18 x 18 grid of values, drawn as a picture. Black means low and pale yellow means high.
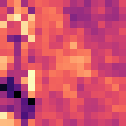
Overall the values sit about 60% of the way up the scale. A few values lie far out on both sides of the bulk. The right part is calmer, past a seam about 30% of the way across. The ninth with the lowest average is the bottom left.
